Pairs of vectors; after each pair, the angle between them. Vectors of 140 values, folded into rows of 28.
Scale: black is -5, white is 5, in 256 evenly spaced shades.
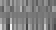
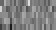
partly opposed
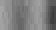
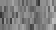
partly opposed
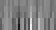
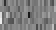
orthogonal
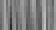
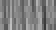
nearly opposite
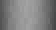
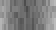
nearly opposite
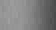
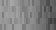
nearly parallel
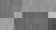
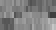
nearly opposite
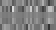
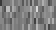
partly aligned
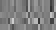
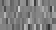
orthogonal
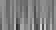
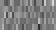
orthogonal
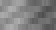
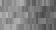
nearly parallel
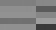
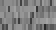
partly aligned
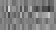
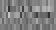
nearly opposite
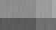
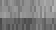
nearly parallel
